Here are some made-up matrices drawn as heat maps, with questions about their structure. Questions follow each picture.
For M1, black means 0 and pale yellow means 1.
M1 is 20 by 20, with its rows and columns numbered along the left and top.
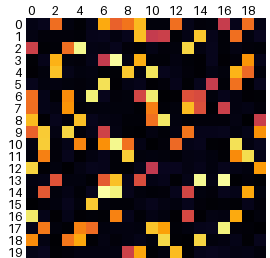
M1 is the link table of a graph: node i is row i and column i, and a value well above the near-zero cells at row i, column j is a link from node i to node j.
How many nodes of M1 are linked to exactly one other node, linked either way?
1
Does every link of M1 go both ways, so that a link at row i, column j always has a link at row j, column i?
yes
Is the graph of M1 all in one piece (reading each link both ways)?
yes
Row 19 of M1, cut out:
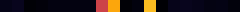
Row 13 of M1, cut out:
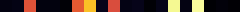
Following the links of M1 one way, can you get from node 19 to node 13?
yes
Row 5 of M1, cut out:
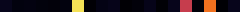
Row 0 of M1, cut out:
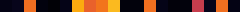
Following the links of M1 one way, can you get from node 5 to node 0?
yes
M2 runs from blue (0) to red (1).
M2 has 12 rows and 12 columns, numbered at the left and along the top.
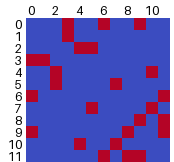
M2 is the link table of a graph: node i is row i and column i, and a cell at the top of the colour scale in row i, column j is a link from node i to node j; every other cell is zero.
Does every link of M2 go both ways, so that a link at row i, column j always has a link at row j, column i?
yes
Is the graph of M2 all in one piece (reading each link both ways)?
no
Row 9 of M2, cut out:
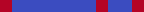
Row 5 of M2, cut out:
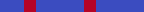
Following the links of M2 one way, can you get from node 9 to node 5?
no
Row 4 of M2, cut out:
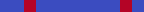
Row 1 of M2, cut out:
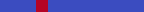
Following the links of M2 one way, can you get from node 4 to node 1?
no
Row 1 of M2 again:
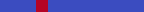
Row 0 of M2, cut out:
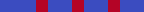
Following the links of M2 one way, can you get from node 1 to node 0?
yes
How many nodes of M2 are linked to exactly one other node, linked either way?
1
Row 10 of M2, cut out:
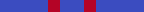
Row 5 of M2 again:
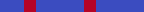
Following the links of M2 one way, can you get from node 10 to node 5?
yes
